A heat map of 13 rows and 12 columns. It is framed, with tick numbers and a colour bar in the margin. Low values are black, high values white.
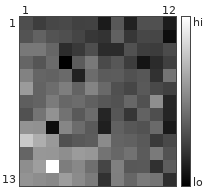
Slope: up to the bottom left. Mirror symmetry: none. Ninth with the highest average: bottom left.
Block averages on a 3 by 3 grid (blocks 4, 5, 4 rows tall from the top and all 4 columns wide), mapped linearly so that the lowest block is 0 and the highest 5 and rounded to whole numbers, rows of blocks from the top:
1 1 0 / 3 2 1 / 5 3 2
